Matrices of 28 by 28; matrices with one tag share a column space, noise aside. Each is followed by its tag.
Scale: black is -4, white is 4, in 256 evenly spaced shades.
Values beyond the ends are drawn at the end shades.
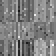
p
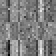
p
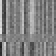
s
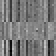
p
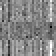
p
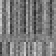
s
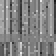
s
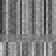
s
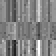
p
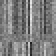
s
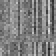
s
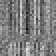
s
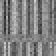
s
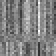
s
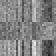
p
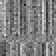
s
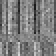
s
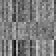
p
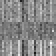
p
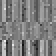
p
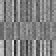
p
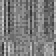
s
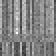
s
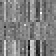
p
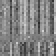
s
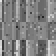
p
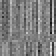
s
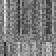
s
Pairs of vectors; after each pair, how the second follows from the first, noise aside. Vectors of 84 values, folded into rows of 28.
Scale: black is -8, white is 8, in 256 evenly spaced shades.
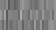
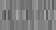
shuffled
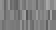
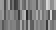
scaled up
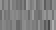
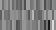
scaled up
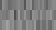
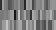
scaled up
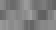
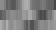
scaled up
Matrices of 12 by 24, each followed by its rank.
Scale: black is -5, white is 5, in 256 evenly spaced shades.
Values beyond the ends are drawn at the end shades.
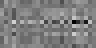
two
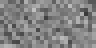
full rank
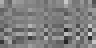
two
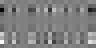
one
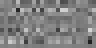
two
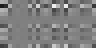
one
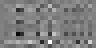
two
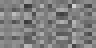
two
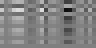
one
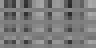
one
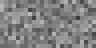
full rank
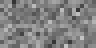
full rank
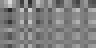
one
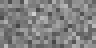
full rank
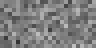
full rank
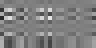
one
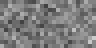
full rank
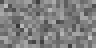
full rank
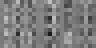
two
